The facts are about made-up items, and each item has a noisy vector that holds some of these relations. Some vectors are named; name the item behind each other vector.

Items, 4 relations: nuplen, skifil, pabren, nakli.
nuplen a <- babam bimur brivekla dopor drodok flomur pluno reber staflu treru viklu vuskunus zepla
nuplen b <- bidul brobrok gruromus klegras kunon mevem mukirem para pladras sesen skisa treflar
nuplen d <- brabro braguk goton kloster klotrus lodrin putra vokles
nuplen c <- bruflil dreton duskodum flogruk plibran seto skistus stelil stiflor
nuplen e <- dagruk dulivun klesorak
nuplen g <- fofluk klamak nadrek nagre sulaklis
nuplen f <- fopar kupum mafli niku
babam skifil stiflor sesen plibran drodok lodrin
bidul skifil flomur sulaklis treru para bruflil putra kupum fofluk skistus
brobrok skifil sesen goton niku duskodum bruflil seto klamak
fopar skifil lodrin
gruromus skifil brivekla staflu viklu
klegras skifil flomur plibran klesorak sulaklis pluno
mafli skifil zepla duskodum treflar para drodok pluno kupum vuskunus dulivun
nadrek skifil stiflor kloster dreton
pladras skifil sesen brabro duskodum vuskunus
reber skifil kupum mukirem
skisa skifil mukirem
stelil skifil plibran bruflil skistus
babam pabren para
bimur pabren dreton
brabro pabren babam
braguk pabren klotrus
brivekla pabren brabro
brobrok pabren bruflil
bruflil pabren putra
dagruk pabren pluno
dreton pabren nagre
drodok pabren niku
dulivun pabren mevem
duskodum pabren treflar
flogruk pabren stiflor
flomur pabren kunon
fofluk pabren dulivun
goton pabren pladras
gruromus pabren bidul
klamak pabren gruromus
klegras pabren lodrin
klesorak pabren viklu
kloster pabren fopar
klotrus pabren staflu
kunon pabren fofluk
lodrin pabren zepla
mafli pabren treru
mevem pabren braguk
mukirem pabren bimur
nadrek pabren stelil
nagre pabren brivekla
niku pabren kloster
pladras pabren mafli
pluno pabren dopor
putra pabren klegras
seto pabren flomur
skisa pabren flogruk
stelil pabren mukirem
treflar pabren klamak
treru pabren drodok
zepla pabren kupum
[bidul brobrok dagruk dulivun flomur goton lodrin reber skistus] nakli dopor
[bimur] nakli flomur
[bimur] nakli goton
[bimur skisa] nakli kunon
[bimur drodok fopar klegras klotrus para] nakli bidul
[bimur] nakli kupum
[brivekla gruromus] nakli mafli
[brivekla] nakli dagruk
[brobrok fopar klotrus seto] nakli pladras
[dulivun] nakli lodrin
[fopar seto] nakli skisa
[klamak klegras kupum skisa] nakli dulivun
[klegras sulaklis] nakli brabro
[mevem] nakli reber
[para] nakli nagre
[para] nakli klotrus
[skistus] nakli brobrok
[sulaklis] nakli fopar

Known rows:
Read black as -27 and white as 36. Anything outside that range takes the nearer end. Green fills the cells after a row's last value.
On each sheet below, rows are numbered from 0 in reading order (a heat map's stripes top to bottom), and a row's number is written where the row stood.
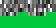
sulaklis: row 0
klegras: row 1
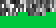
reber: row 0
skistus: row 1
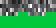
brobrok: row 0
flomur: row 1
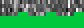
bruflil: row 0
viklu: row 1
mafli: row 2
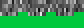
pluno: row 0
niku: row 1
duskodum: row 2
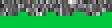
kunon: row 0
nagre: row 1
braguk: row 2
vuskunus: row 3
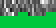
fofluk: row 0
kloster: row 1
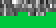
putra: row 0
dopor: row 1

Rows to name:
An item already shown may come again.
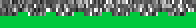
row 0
seto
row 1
babam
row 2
goton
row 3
bidul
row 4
klesorak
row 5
goton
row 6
kupum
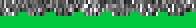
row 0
fofluk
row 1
mevem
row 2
seto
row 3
dulivun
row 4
brivekla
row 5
lodrin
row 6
klotrus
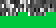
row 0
reber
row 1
fopar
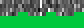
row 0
gruromus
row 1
mafli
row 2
kunon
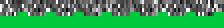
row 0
dagruk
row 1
babam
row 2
nadrek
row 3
skistus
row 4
pladras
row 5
stelil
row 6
babam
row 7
skisa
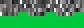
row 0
drodok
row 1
para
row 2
sulaklis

